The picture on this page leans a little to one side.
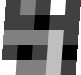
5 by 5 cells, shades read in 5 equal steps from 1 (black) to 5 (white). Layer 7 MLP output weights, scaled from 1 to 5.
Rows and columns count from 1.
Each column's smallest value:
2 1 1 2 1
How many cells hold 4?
3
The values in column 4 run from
2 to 5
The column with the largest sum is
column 4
